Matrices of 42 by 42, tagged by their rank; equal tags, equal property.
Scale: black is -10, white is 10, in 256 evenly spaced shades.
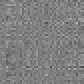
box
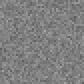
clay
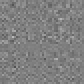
box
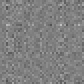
box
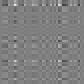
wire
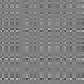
wire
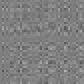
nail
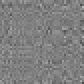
box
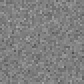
clay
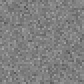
clay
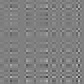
wire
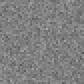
clay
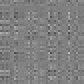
nail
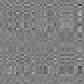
nail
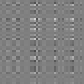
wire
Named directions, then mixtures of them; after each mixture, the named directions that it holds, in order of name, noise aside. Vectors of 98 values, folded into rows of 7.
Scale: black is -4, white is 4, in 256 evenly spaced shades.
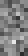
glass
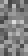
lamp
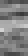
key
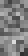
glass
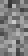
glass, lamp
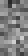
glass, lamp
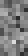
glass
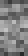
glass, key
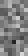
glass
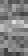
key, lamp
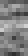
key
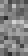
key, lamp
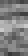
key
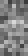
key, lamp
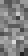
glass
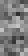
glass, key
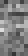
key, lamp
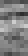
key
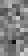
glass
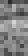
key, lamp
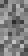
glass, lamp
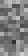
glass, key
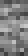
glass, key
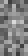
lamp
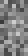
lamp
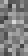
lamp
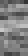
key
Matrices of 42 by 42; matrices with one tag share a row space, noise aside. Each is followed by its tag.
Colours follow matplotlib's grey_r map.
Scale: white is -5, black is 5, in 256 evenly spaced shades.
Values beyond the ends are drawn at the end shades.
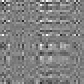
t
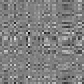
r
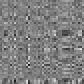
r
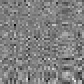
r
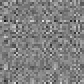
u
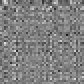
u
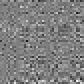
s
